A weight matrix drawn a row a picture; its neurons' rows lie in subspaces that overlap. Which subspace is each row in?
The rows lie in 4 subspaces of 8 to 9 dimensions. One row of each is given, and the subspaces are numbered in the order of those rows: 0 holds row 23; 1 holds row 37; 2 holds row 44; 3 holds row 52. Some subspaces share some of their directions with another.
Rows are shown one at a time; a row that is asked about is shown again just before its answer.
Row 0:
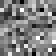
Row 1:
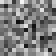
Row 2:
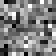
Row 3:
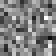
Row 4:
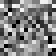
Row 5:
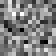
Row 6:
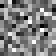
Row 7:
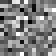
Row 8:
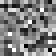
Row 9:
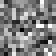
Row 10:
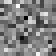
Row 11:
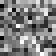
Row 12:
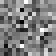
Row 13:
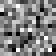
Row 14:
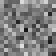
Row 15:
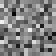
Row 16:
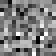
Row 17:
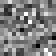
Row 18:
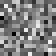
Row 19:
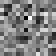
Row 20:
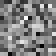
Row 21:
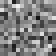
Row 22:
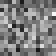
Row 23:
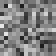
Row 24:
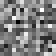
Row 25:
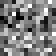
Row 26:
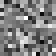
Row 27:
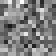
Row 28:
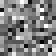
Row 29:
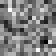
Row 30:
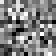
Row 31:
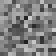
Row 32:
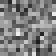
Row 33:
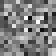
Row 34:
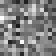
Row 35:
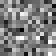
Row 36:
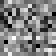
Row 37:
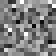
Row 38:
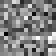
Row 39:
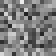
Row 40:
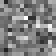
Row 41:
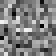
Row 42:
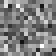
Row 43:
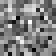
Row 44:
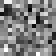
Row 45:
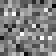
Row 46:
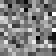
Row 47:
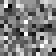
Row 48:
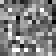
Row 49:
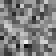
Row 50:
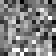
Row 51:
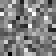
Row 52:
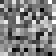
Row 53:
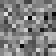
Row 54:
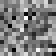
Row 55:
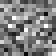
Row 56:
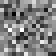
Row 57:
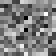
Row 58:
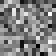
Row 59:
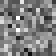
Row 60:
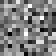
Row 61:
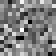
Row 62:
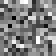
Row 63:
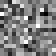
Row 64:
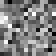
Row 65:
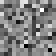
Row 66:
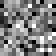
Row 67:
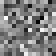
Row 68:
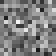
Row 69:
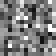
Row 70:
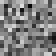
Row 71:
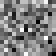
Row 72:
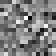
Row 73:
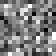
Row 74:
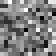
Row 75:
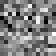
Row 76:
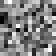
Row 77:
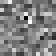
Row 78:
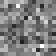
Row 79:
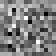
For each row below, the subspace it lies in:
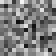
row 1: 0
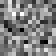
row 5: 0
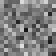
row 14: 1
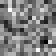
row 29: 0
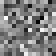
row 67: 1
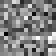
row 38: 1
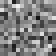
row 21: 1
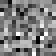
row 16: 2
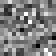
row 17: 2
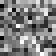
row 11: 2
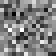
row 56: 0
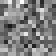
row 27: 0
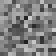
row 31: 0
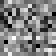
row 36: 2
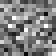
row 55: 1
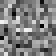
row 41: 2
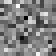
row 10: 0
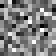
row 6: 2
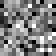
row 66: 0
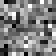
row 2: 2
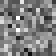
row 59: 3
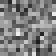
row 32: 2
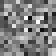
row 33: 1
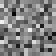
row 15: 2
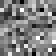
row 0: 0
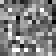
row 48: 3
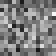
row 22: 1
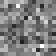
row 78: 0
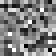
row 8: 1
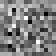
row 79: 2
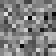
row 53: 3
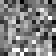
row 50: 3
